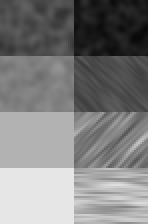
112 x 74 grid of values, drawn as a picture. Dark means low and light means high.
The table splits into 4 rows of 2 panels. Panel 1,1: low, blotchy, faint in contrast. Panel 1,2: very low, blotchy, faint in contrast. Panel 2,1: middling, blotchy, faint in contrast. Panel 2,2: low, slanting down to the right, faint in contrast. Panel 3,1: high, flat. Panel 3,2: middling, slanting up to the right. Panel 4,1: very high, flat. Panel 4,2: high, streaked across.
